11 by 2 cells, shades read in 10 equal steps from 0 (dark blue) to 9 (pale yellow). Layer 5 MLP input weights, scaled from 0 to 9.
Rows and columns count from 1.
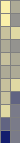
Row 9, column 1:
8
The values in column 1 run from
0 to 9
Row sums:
15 14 15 11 13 12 15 10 12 7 4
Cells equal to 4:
3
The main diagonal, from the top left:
9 5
